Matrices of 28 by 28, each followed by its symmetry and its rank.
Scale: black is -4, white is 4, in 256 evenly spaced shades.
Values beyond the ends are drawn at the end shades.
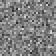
neither, full rank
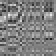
neither, rank three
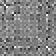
symmetric, rank three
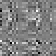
neither, rank three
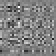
neither, rank three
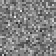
neither, full rank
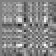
symmetric, rank three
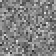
neither, full rank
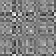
symmetric, rank three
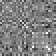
symmetric, rank three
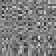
neither, rank five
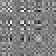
symmetric, rank three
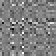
neither, rank three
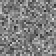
neither, full rank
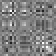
symmetric, rank three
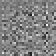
neither, rank five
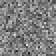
neither, full rank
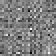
neither, rank five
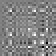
symmetric, rank three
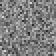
neither, full rank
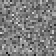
neither, full rank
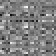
neither, rank three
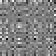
neither, rank three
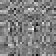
neither, rank five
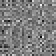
neither, rank five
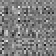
neither, rank five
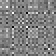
symmetric, rank three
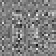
neither, rank five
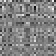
neither, rank three
